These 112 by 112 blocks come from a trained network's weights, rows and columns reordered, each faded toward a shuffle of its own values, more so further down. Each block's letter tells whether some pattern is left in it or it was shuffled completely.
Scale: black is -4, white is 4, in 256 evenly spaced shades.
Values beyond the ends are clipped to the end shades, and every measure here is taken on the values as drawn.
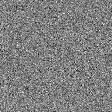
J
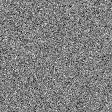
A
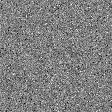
A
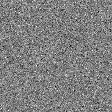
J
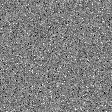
A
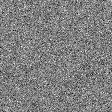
A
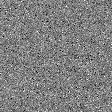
A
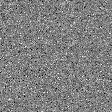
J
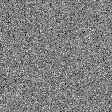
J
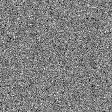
J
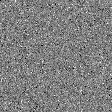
J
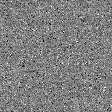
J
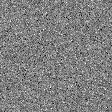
A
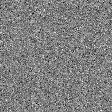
A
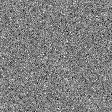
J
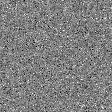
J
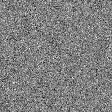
J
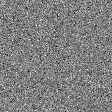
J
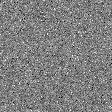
A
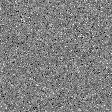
A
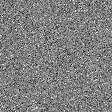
A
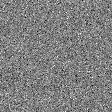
A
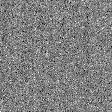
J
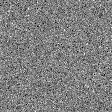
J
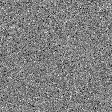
A
